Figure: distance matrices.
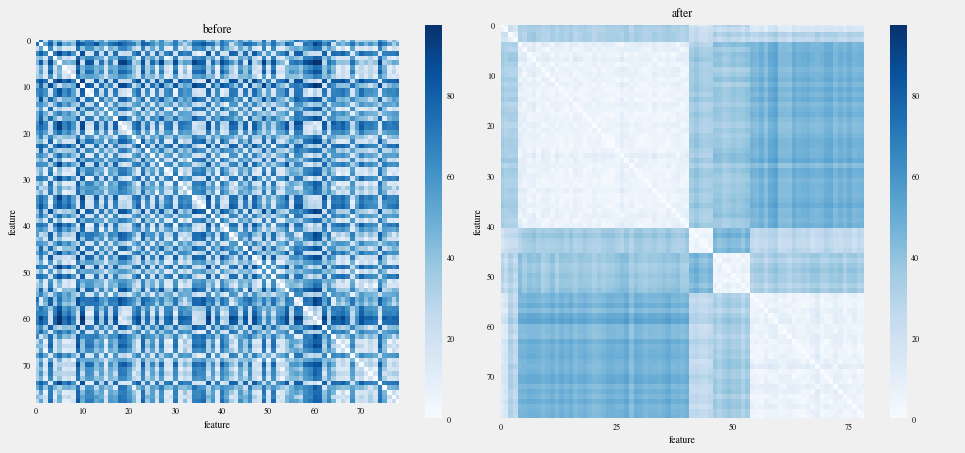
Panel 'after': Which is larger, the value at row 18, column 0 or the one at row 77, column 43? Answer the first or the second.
the first
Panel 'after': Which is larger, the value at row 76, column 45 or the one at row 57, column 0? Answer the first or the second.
the first
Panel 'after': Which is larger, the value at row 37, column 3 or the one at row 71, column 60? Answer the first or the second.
the first
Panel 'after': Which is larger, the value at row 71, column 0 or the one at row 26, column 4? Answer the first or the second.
the first
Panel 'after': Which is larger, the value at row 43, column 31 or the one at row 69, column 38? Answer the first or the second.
the second
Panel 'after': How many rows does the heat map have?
79
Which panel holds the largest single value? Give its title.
before
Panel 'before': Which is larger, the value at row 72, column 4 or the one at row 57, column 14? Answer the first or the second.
the second
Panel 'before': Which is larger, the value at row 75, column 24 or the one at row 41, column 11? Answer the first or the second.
the first
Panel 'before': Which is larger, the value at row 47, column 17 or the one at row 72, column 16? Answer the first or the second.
the second
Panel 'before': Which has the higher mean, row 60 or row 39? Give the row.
60
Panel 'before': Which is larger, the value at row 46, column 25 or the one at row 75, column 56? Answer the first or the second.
the second
